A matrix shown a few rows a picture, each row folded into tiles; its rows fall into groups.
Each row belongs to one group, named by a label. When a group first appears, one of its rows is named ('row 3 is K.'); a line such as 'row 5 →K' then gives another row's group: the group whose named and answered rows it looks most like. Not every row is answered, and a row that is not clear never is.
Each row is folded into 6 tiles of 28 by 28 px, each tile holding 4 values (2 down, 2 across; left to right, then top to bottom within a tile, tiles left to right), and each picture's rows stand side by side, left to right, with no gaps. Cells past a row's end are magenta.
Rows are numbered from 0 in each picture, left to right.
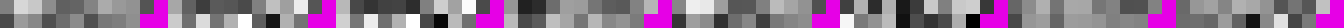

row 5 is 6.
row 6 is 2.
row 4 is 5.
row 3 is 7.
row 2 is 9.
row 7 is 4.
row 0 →5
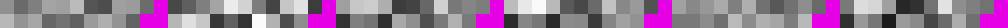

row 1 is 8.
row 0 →8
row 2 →5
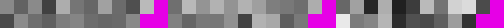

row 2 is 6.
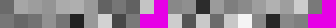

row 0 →4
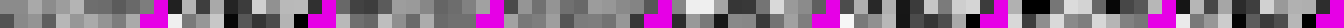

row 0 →2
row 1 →6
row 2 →7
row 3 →6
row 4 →5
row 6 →7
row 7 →6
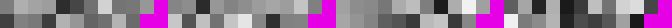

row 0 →5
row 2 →8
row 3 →6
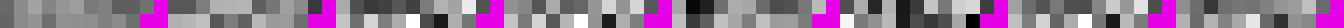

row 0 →2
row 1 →8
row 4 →7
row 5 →6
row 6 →9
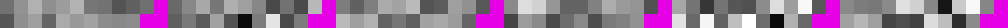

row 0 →2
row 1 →4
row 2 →8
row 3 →5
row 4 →9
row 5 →8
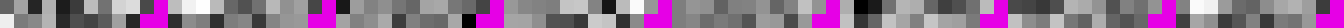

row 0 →6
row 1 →5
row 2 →6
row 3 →8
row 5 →7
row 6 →7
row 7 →5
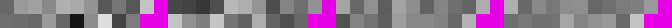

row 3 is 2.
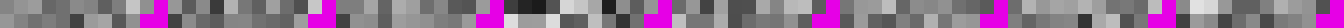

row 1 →2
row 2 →2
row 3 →7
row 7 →5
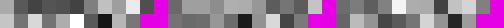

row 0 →9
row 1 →4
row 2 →8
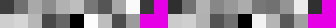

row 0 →8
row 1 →8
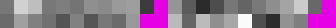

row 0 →5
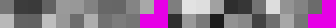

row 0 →7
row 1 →5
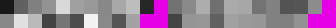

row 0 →8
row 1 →2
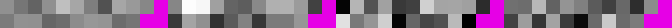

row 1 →5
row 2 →6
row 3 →4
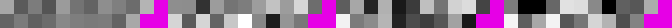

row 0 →2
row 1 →9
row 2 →6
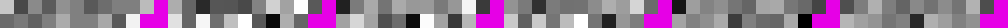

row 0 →2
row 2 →8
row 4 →6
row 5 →8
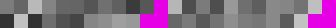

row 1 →2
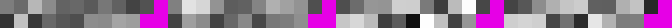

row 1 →5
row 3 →8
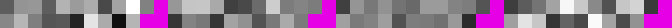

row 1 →5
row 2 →6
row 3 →8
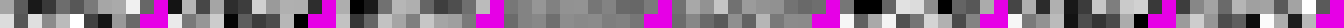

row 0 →9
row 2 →7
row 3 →2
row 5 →7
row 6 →6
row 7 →8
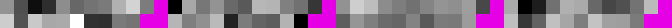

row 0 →9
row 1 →6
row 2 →5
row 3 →7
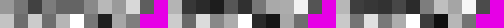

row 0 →9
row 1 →9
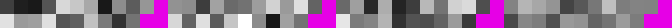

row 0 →7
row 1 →9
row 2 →6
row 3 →5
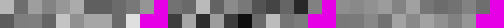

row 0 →2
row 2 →2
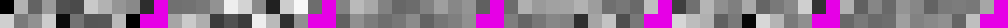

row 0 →6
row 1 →8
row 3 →4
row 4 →8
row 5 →2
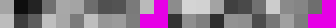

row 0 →7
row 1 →5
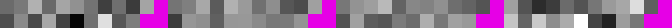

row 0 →4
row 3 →9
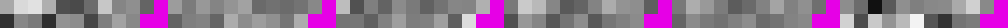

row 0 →5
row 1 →2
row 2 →2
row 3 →5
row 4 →5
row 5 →9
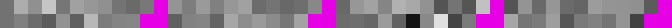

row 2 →4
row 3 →6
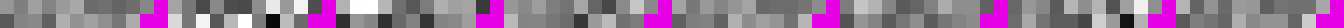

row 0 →2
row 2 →5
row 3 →8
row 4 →2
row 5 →5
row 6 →8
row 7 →2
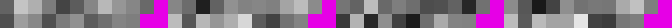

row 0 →5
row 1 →9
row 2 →4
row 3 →9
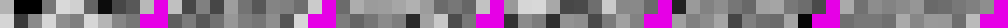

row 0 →7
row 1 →2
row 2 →4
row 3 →5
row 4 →6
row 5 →2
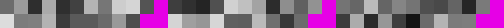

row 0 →6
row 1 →7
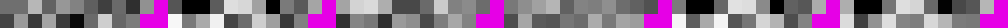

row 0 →4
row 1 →7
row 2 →5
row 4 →7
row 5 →7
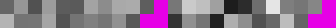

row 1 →5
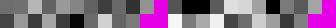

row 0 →4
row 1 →7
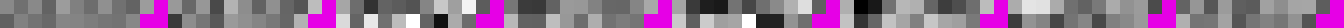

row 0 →2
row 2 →9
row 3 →7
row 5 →7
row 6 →5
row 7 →6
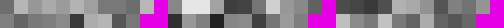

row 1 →5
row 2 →7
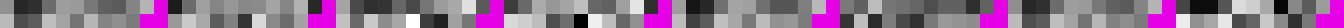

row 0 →7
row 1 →8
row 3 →8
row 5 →4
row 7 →7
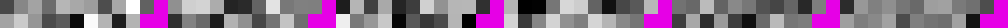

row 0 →8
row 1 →5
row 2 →6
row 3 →7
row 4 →4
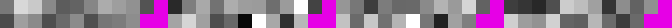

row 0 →5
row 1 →8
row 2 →9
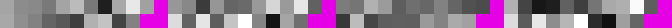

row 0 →8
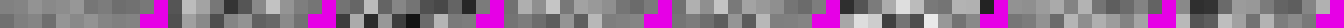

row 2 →4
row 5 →8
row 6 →2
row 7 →7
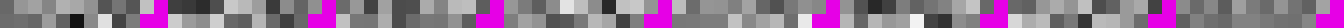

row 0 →4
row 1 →7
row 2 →6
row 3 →8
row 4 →2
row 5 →9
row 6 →8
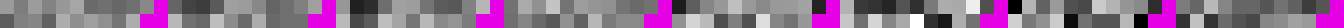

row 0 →2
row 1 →7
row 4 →8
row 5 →9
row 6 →6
